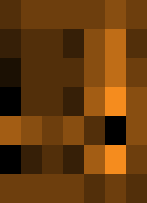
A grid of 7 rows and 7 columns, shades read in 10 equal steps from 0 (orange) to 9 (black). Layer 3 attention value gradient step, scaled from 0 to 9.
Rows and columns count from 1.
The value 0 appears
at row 4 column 6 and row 6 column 6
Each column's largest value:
9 7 6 7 6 9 6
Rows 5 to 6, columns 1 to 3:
3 4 5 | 9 7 6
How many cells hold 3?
3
